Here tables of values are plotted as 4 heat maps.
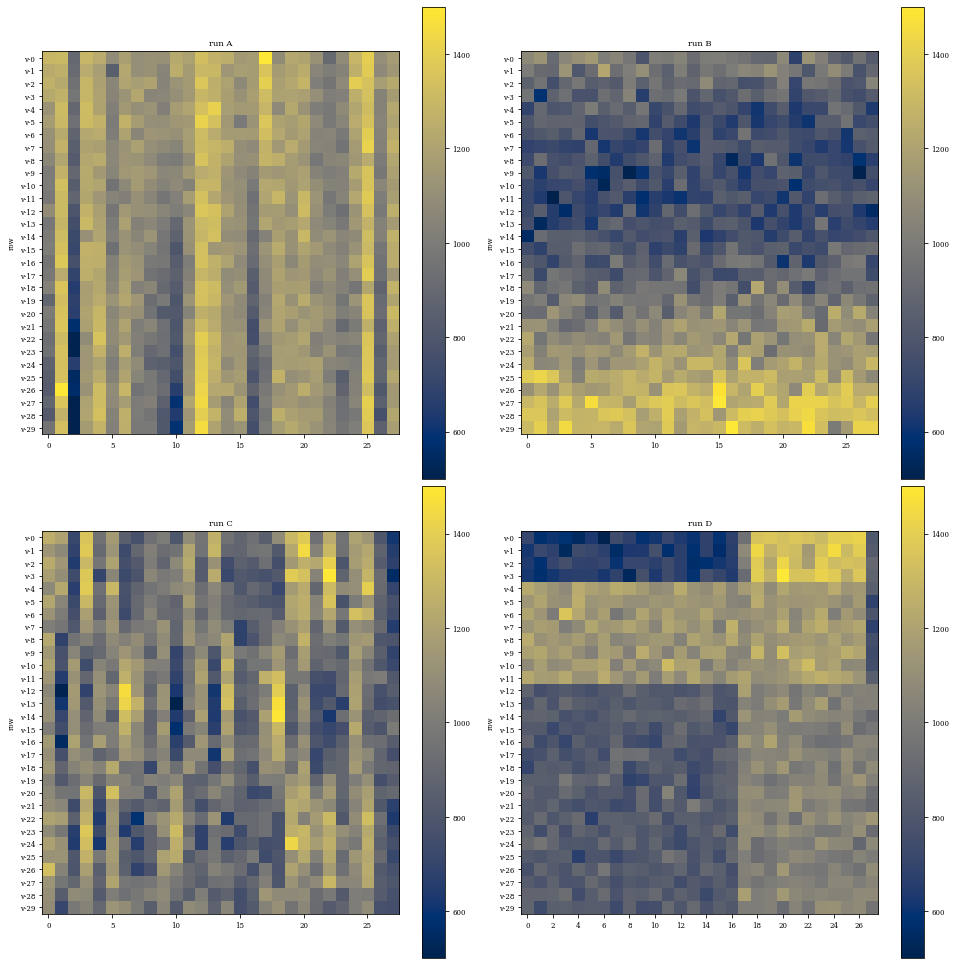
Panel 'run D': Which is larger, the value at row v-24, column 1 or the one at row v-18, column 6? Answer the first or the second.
the first
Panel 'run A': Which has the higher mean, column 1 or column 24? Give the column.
1
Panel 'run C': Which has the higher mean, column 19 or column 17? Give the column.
19
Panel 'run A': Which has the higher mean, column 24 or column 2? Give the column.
24
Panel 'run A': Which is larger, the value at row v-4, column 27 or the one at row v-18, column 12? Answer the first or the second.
the second
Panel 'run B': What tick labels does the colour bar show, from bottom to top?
600, 800, 1000, 1200, 1400
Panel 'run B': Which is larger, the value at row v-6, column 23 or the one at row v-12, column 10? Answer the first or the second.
the first
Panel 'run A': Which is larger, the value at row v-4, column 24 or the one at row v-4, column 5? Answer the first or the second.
the first
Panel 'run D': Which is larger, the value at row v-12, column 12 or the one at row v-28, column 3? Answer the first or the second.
the second
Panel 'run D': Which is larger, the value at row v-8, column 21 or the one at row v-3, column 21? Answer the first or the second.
the second
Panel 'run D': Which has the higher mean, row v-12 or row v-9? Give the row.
v-9
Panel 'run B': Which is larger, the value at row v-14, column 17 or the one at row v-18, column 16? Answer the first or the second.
the second
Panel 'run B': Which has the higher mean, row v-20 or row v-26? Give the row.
v-26
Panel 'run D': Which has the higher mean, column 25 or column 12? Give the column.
25
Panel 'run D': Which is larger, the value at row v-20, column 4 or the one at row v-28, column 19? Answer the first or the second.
the second
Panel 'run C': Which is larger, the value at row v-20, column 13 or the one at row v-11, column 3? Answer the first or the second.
the first
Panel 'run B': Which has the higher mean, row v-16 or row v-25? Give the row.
v-25
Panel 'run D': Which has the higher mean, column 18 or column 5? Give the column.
18
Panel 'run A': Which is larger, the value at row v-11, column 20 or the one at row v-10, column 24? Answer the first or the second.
the first
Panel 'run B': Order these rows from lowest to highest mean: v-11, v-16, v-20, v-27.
v-11, v-16, v-20, v-27
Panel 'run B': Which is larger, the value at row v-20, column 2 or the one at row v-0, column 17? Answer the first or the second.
the first
